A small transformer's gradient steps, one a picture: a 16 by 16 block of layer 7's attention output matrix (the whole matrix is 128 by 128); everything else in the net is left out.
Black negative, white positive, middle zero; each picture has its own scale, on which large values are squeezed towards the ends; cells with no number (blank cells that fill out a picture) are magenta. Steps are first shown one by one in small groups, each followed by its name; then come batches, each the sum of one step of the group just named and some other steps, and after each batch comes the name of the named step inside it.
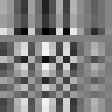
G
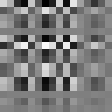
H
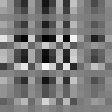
H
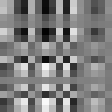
G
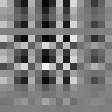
H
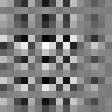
H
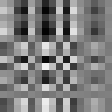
G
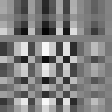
G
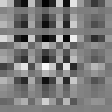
H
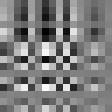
G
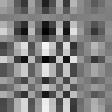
G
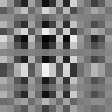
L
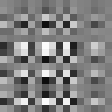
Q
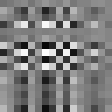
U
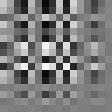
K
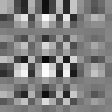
Q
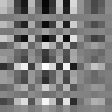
K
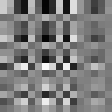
K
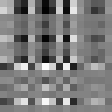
U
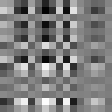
Q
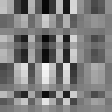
L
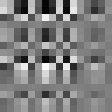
K
